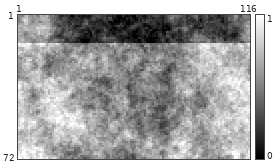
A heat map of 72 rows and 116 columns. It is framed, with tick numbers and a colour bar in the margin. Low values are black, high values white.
Ninth with the lowest average: top middle. Ninth with the highest average: bottom left. Seam: horizontal, 20% of the way down, the bottom part higher. Stripes: none.
